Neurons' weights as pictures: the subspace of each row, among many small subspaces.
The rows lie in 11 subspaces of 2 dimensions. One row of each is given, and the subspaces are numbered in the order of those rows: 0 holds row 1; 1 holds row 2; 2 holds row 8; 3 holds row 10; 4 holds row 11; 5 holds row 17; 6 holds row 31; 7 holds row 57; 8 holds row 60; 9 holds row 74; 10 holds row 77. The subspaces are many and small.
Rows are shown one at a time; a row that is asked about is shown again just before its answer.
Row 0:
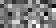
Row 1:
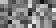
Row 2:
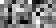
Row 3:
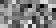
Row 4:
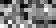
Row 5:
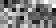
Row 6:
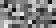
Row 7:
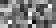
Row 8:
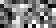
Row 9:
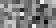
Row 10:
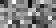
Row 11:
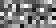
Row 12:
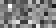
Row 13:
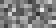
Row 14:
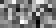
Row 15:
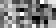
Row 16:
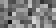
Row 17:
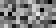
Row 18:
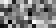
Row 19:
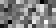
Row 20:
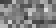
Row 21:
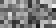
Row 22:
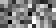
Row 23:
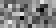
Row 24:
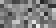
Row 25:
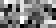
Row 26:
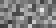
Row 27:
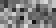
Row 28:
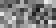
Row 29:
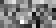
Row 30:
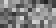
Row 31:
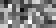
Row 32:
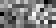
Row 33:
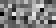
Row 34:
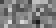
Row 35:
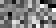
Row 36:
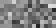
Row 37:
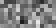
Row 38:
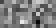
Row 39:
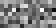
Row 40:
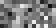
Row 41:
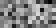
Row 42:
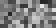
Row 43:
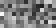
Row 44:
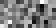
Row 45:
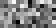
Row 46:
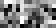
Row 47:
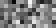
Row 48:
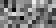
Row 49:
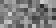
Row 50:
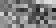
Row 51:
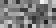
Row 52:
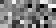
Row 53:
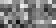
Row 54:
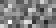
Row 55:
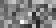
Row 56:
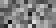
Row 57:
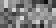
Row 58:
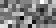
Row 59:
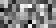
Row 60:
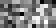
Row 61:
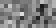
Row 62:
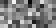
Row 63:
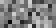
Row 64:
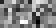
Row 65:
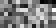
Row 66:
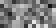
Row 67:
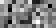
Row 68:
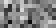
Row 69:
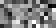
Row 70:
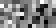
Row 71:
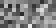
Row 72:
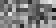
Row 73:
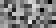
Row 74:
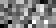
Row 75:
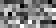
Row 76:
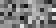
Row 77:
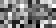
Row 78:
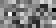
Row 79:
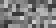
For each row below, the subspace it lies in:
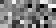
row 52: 10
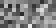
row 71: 8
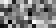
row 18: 3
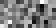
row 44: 9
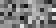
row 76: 4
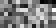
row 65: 4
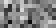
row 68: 6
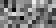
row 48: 7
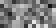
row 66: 2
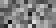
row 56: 0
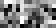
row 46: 6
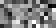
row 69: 2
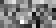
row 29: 6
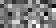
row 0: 2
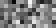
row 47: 3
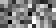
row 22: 0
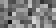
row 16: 0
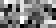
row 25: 6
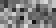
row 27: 7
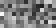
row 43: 7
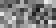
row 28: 7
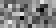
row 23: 8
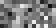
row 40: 2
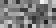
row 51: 4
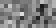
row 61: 8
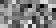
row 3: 10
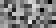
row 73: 5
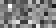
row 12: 2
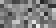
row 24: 2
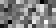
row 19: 9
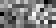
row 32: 7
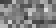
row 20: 3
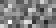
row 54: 9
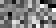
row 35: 10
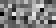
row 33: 7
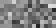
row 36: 10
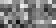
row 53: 3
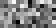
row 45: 3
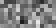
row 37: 1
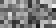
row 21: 10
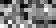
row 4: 3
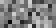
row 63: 6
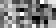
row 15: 8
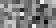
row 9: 8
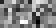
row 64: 1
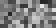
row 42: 9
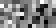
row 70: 8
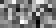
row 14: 1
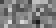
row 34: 1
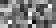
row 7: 0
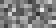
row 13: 5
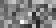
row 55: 6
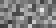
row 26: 4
